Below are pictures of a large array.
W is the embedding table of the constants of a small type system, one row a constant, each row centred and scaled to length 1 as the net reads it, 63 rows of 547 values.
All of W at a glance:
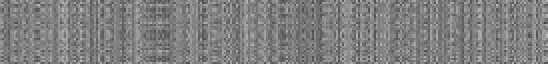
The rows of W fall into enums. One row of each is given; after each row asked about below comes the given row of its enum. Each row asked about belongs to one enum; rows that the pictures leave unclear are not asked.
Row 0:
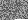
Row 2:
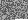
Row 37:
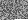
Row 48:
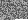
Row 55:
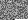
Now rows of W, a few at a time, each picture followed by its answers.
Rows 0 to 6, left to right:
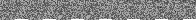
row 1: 0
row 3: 2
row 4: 55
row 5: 55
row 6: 55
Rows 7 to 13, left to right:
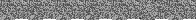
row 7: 48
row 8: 2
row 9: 48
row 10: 2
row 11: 48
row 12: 55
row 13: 48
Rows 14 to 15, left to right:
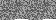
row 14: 0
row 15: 0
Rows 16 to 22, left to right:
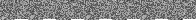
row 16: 37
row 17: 2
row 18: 55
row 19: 2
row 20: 55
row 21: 2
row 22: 55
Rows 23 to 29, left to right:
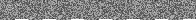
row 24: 37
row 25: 2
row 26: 55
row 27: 37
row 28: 55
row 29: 2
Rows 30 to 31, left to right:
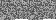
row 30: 48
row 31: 2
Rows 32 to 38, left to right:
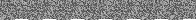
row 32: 48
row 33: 0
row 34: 0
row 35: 37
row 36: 0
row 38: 2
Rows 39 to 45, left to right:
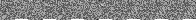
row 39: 2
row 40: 55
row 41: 2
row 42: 55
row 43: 0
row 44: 0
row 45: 0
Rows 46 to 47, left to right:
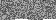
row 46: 2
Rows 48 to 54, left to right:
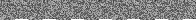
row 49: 37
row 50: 55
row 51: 55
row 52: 48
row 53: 55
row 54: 0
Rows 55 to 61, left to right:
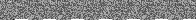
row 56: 48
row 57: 2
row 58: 0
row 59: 0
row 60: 2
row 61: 48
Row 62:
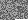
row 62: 55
